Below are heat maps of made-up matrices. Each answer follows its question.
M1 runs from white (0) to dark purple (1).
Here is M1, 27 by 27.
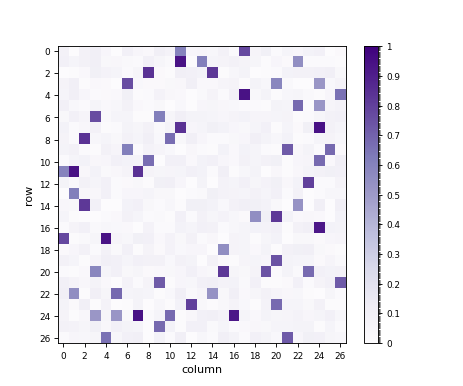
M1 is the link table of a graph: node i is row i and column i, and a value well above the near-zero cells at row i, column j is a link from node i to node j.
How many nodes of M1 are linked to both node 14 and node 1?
1
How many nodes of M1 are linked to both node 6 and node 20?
1
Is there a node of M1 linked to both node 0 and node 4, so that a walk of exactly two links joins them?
yes
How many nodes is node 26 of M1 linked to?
2
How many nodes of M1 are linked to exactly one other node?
6
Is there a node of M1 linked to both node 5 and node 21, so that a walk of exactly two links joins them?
no
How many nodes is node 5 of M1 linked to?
2
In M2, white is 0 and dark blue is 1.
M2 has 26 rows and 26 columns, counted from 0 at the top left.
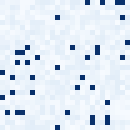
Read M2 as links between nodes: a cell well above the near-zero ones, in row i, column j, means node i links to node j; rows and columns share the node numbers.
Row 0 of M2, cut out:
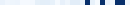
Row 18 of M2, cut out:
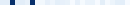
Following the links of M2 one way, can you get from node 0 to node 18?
yes
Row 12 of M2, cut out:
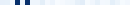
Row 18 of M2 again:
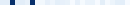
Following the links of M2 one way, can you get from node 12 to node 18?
yes
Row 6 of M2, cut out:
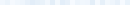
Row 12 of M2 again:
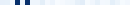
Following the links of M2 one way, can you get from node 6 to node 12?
no
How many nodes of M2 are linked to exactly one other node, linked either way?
4
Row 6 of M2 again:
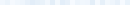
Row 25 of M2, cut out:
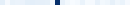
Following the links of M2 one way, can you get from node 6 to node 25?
no
